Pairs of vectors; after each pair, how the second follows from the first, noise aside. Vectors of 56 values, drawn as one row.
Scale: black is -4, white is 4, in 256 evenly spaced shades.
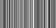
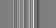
partly zeroed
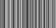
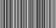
sign-scrambled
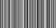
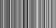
sign-scrambled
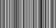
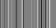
partly zeroed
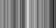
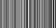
sign-scrambled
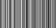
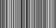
sign-scrambled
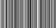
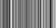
shuffled
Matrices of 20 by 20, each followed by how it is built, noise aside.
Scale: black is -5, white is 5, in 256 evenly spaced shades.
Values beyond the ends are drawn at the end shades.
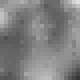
smooth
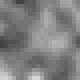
smooth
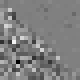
lower triangular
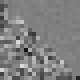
lower triangular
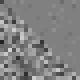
lower triangular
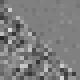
lower triangular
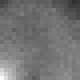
smooth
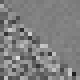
lower triangular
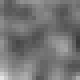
smooth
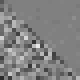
lower triangular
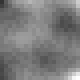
smooth
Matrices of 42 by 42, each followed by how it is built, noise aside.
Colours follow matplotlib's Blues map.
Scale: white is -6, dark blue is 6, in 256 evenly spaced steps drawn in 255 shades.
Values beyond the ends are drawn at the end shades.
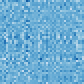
low rank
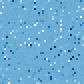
sparse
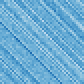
Toeplitz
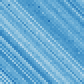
Toeplitz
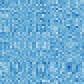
low rank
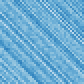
Toeplitz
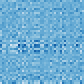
low rank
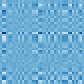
low rank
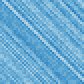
Toeplitz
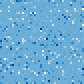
sparse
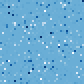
sparse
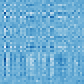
low rank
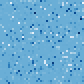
sparse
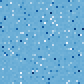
sparse
